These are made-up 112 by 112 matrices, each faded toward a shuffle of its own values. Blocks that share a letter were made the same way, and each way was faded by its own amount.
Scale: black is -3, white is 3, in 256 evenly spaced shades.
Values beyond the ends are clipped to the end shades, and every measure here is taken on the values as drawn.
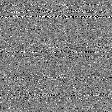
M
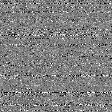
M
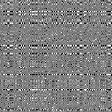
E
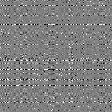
E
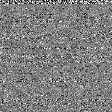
M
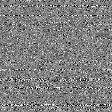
M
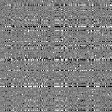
E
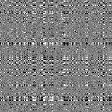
E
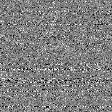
M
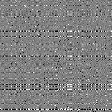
E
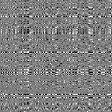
E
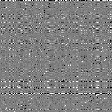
E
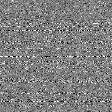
M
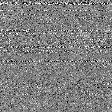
M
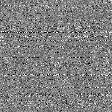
M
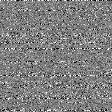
M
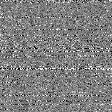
M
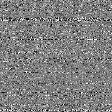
M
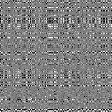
E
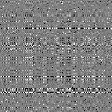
E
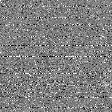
M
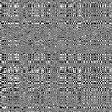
E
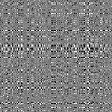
E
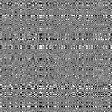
E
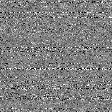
M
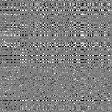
E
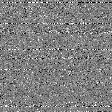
M
